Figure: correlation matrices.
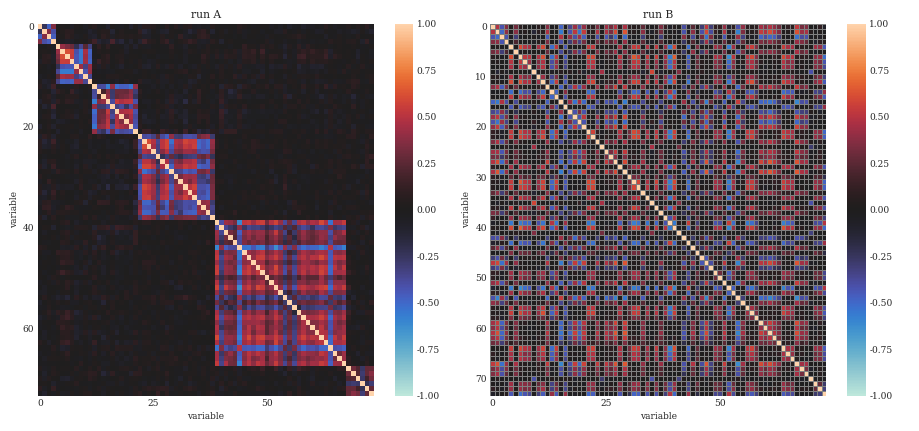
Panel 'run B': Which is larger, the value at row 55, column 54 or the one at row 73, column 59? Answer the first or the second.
the second
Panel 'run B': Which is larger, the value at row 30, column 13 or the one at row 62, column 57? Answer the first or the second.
the second
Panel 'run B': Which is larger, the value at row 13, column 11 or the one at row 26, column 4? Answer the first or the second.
the second
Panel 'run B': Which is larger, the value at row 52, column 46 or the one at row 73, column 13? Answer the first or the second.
the second
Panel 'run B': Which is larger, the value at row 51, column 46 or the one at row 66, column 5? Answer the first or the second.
the second
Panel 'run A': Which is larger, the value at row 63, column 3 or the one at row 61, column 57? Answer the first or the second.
the second
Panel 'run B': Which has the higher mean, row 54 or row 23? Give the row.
23
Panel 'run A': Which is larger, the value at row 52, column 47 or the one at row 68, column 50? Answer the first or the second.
the first
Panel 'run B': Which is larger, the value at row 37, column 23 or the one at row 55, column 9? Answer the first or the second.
the first
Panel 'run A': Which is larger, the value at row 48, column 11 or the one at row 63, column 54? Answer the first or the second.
the first
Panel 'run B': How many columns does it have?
74
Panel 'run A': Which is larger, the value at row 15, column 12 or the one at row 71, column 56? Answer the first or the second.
the second
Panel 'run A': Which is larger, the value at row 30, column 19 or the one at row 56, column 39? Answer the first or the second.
the first
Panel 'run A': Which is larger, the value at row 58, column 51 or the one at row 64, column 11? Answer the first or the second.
the first
